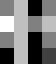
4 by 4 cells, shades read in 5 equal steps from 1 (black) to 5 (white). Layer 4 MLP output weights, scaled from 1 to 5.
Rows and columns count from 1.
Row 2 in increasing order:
3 4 4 5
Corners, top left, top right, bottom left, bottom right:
3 3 1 2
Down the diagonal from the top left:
3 4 1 2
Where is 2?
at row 4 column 4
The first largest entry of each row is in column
2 1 2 2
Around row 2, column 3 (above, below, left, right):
1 1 4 4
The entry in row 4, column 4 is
2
